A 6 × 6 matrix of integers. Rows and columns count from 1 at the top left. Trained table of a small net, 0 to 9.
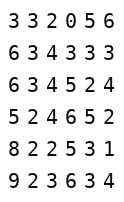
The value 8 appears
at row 5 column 1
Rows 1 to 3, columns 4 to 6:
0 5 6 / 3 3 3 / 5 2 4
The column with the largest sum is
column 1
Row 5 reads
8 2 2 5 3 1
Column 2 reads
3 3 3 2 2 2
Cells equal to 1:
1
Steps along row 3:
down up up down up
